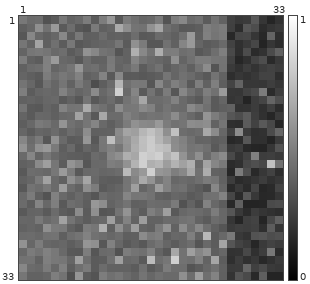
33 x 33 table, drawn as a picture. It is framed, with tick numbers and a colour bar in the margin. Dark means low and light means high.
Average level on the scale: 40%. Bumps: one, in the centre. Seam: vertical, 80% of the way across, the left part higher. Stripes: none.
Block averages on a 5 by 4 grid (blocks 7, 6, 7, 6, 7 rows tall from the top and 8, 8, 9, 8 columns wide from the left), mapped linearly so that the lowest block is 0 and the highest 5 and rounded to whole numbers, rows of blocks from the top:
3330
3330
3451
3330
3330
